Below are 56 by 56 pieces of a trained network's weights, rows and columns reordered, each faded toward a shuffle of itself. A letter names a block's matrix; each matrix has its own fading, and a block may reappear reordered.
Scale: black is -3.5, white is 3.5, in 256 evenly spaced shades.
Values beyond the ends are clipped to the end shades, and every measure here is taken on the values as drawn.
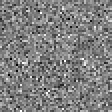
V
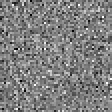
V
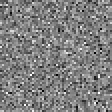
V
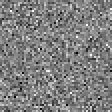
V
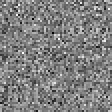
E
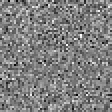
E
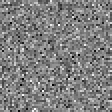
V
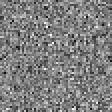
E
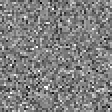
V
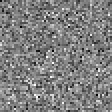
V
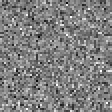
V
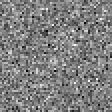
V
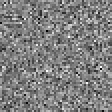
E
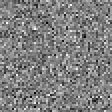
E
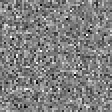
V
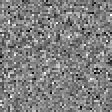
V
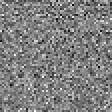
E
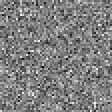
V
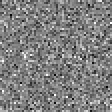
V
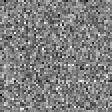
E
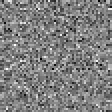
E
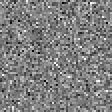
V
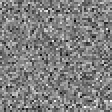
E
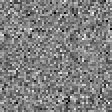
E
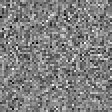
E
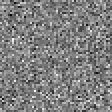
E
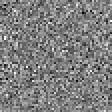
E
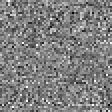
E
